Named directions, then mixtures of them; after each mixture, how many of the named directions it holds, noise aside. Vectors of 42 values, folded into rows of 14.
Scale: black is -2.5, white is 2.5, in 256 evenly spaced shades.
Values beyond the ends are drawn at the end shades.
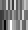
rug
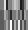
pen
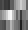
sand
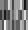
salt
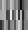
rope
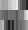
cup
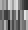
three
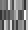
two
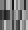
two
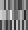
three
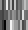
one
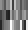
three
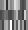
two
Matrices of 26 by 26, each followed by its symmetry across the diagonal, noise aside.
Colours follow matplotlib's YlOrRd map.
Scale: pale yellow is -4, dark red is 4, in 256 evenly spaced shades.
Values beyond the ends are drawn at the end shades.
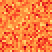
symmetric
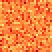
antisymmetric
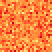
antisymmetric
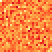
symmetric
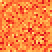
symmetric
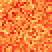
symmetric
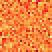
antisymmetric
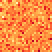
symmetric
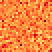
symmetric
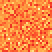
symmetric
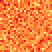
symmetric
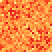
symmetric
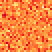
antisymmetric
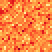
symmetric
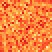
symmetric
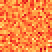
antisymmetric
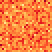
symmetric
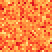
antisymmetric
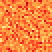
antisymmetric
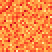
symmetric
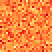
antisymmetric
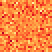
antisymmetric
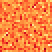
antisymmetric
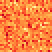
antisymmetric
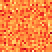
antisymmetric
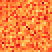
symmetric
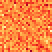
antisymmetric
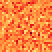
antisymmetric
